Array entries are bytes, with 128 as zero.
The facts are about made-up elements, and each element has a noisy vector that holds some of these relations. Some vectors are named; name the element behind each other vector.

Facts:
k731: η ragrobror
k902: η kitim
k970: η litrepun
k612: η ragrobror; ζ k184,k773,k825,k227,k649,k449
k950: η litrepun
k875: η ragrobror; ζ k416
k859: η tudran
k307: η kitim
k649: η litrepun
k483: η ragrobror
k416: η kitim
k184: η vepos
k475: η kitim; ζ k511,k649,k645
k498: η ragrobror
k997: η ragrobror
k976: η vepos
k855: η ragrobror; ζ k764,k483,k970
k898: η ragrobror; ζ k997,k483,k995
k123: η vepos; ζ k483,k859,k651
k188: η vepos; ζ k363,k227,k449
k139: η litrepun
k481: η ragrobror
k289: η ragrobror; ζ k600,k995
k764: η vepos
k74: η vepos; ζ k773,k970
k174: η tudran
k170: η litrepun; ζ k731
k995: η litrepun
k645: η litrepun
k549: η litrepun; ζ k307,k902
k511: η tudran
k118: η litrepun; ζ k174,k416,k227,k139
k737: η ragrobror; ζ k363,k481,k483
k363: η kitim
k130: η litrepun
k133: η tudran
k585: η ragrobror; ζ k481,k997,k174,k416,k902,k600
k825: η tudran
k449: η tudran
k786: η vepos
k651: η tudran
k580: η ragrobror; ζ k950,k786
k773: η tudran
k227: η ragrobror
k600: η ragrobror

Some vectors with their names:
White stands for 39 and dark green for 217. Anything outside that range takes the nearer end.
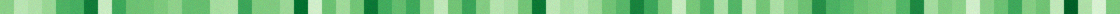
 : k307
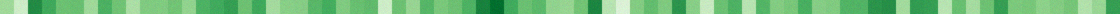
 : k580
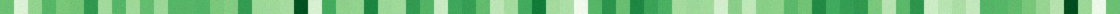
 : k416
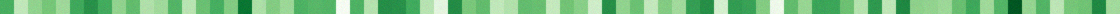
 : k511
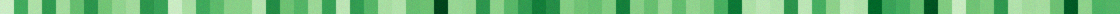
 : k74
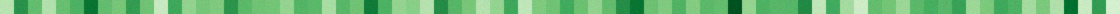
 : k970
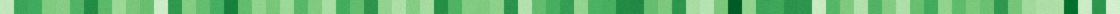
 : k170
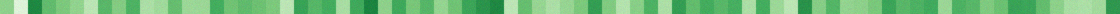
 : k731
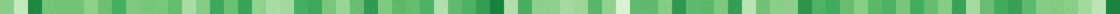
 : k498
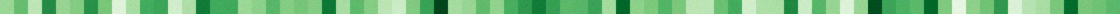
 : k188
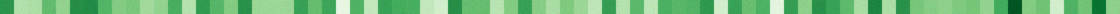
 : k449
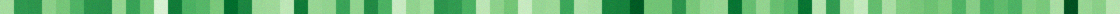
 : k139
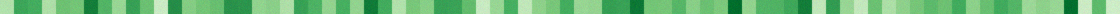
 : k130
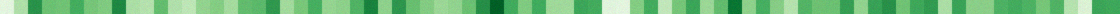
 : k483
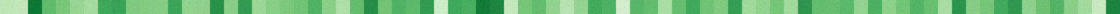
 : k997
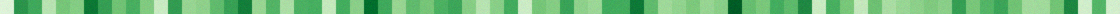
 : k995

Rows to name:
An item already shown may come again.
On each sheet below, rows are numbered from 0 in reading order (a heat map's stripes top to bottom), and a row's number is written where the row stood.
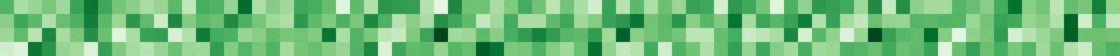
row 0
k133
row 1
k649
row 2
k188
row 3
k289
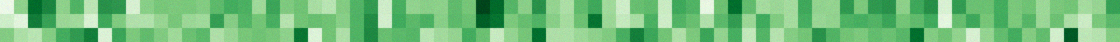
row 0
k898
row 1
k289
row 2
k363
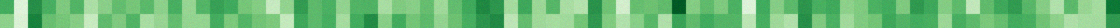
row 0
k227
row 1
k731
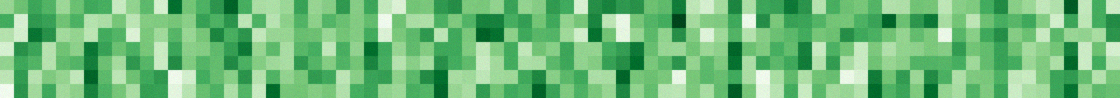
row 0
k118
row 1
k612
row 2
k585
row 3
k995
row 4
k649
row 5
k764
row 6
k123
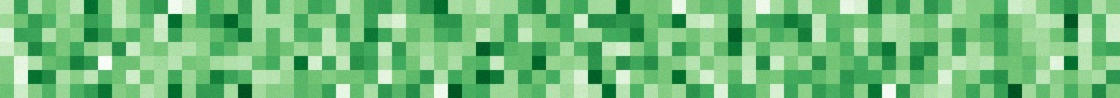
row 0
k764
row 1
k118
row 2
k995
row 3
k855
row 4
k475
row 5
k875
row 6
k174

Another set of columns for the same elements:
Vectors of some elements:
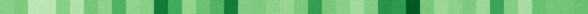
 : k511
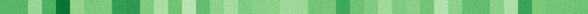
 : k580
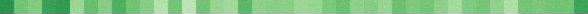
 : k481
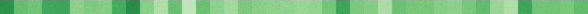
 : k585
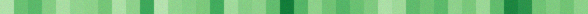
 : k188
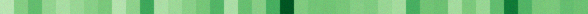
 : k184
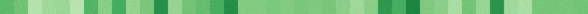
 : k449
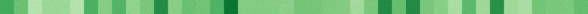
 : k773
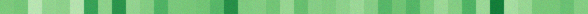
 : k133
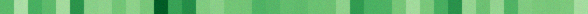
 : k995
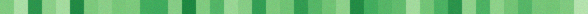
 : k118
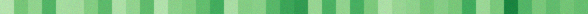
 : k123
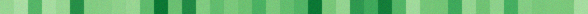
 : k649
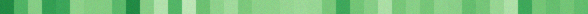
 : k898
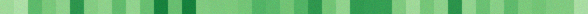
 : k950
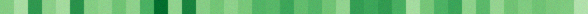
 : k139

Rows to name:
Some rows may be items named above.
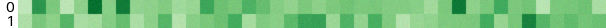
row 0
k363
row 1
k123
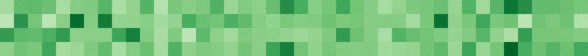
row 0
k74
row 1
k363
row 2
k875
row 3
k764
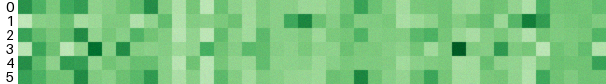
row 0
k737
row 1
k976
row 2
k227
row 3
k416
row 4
k483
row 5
k612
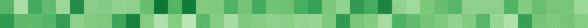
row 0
k970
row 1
k875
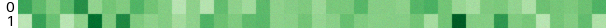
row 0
k227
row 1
k416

